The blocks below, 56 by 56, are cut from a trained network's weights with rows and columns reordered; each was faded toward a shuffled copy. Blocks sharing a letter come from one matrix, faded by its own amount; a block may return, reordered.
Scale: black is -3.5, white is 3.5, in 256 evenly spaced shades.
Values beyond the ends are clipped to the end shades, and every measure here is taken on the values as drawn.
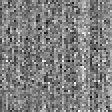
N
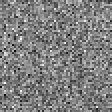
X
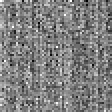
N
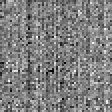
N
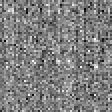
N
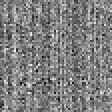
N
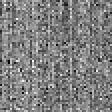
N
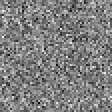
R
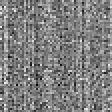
N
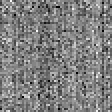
N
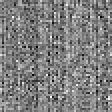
N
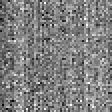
N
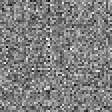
X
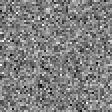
R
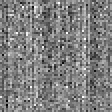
N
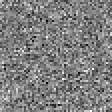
R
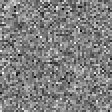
R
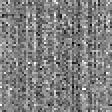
N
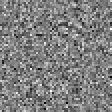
X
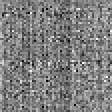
N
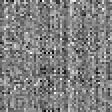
N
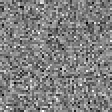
R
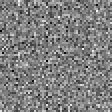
X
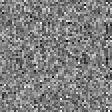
X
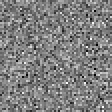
R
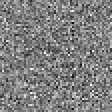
X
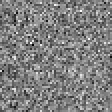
X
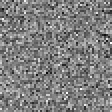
X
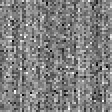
N
